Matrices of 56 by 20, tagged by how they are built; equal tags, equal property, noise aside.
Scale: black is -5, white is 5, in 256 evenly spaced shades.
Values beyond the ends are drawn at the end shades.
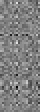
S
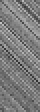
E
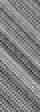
E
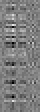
S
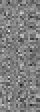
S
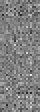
S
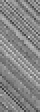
E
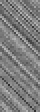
E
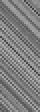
E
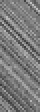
E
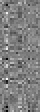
S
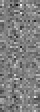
S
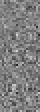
S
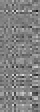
S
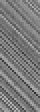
E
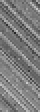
E
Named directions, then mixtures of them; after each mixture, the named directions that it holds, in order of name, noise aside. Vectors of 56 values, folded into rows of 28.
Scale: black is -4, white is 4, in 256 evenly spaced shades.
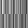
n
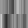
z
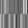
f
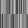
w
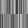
w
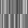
f, w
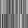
w, z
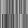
w, z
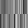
f, n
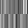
f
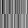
n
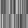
w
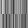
n, z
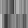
z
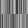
w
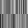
f, w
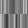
f, z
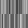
f, w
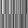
n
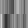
z
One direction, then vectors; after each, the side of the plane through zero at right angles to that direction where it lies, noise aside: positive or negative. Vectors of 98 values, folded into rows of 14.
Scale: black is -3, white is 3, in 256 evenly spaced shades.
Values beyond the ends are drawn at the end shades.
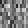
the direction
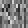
negative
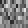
positive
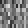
positive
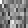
negative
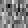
negative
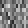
positive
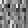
negative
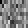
positive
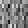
negative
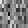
negative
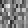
positive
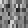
negative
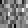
positive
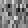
negative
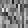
positive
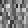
positive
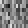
negative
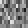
negative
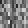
positive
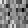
negative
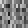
negative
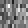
positive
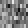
negative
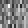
positive
